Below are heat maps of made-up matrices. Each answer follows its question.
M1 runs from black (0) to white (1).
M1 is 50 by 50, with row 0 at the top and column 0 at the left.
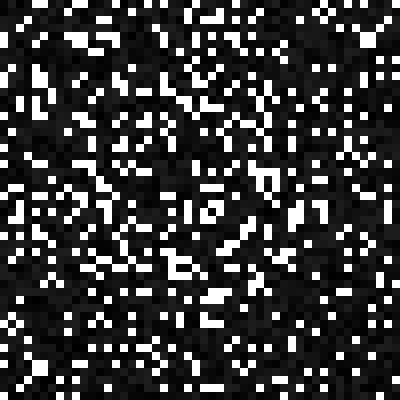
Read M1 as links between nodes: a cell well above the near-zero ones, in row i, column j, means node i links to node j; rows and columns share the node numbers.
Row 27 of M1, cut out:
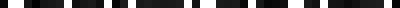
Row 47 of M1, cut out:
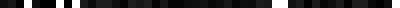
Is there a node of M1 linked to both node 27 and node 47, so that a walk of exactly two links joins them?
no
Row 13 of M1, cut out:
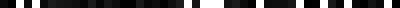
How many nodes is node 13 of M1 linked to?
11
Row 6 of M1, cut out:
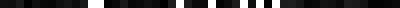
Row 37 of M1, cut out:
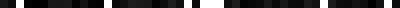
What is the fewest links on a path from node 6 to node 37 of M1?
2
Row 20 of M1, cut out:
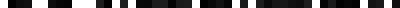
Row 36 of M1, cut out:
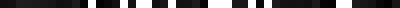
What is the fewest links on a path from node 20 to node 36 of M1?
2
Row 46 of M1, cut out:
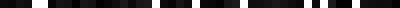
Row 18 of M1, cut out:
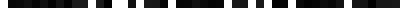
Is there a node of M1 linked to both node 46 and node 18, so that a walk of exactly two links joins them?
no
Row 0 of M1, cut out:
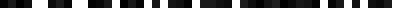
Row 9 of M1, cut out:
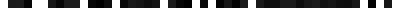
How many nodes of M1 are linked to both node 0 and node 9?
8
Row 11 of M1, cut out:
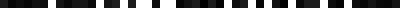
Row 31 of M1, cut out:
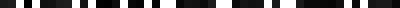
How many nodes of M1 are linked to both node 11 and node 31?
8
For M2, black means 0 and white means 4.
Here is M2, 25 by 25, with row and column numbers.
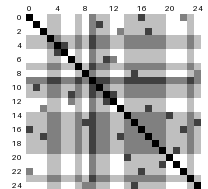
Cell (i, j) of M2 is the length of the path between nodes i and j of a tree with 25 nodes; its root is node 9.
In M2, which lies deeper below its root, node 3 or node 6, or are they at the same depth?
node 6
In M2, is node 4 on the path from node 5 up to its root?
yes
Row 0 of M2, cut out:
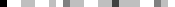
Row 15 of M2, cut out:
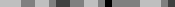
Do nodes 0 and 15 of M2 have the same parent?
no
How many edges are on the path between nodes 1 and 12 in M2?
4
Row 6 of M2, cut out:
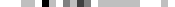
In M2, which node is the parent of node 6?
11
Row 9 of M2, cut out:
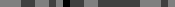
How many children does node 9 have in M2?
12
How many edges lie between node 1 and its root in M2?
2
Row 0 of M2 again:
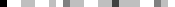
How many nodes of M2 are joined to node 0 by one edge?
1
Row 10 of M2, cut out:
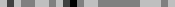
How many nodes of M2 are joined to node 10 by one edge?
2
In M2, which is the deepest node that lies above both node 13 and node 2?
17
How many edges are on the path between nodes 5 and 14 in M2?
3
